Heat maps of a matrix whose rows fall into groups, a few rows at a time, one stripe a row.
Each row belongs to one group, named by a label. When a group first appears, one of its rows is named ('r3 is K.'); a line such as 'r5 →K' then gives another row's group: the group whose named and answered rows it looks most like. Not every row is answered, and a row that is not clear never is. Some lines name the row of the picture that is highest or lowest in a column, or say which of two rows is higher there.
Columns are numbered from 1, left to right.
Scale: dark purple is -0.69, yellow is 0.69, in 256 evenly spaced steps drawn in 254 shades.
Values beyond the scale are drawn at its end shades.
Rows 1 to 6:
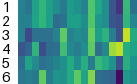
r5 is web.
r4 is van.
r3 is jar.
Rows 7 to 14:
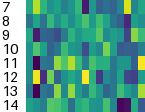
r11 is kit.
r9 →jar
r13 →kit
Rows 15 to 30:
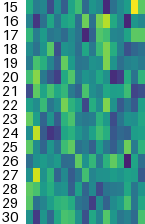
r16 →jar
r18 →jar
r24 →web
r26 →web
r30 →kit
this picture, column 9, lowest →17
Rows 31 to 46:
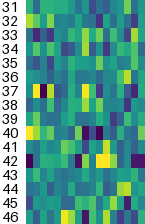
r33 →jar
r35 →jar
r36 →van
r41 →kit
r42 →jar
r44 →van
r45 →web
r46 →kit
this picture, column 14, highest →44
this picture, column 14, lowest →46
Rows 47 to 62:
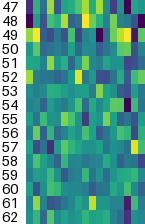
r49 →van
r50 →van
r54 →web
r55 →kit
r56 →van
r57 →jar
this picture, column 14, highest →49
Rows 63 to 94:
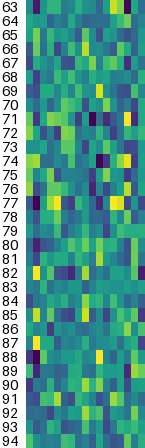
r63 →web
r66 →van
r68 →kit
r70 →kit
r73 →kit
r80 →jar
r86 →van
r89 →jar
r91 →web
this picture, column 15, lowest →63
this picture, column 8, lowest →71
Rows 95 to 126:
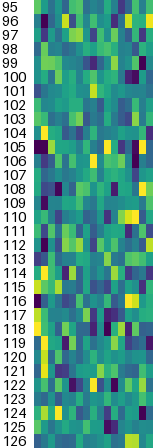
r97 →kit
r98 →web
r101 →jar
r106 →jar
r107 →jar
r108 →jar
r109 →kit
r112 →kit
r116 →van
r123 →jar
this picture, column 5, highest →96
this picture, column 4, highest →124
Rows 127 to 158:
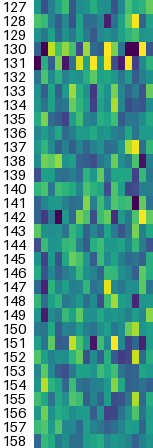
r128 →van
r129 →van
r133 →kit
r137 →van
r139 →web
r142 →jar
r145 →kit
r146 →jar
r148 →jar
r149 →kit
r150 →van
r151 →kit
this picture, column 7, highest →131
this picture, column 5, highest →130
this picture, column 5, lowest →131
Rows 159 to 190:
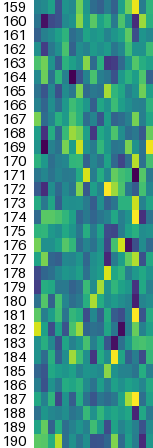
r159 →van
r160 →jar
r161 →web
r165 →jar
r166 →kit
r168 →kit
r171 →web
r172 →jar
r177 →van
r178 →jar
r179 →web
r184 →kit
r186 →kit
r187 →van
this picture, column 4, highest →190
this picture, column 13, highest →176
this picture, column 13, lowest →182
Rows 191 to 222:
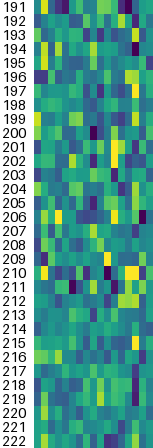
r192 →web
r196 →van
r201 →web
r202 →kit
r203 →jar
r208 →web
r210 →van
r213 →kit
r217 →jar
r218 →web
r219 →web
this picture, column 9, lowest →200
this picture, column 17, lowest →195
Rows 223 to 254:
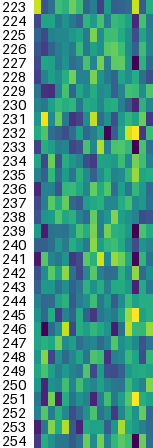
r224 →web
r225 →jar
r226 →jar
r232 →van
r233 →web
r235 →van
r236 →jar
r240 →jar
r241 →web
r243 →web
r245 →van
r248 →van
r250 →kit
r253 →web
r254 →web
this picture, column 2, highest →231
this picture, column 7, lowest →253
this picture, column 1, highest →223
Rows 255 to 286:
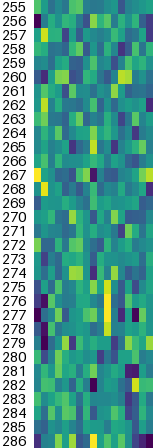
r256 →jar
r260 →web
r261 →kit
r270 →kit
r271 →van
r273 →kit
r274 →kit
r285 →web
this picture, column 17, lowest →286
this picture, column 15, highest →282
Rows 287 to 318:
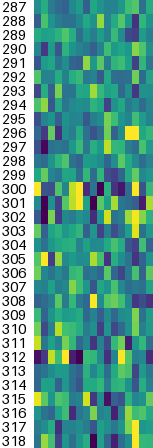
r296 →van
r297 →jar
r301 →kit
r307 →kit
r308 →jar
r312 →web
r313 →web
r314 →web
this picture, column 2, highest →305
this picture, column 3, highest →312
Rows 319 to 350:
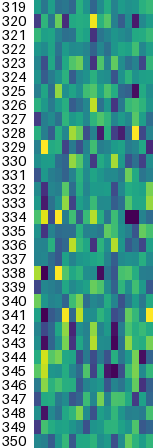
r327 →jar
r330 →kit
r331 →van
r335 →jar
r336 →kit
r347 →web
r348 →kit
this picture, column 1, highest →338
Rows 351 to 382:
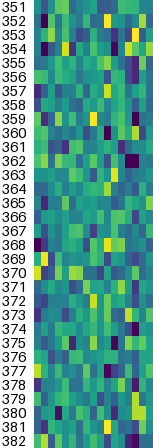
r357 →jar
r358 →web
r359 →jar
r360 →van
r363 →kit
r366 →web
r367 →kit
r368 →jar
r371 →web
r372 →jar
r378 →web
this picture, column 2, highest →369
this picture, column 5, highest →354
